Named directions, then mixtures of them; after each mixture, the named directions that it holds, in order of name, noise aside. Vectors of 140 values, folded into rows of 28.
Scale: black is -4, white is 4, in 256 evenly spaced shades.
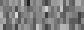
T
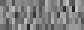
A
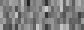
T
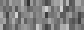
T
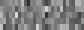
T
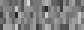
T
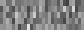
A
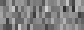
A, T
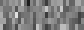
T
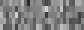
T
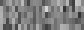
A, T
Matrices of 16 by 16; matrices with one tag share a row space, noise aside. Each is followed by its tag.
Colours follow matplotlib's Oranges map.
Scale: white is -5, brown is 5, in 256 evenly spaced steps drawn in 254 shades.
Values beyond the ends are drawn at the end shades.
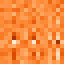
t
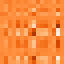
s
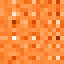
t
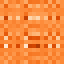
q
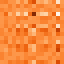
s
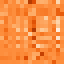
s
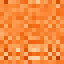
q
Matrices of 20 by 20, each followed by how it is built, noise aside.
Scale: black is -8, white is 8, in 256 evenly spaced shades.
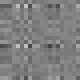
low rank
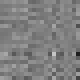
low rank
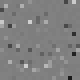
sparse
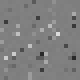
sparse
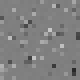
sparse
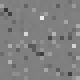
sparse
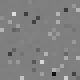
sparse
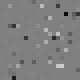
sparse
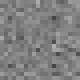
low rank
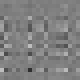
low rank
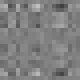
low rank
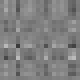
low rank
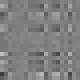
low rank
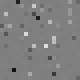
sparse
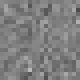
low rank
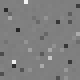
sparse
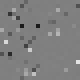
sparse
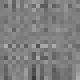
low rank
